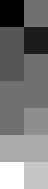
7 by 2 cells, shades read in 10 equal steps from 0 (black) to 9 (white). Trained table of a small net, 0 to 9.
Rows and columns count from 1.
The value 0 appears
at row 1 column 1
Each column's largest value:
9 7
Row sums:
4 4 7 8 9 12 16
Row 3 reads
3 4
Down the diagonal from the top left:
0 1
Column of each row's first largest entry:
2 1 2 1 2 1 1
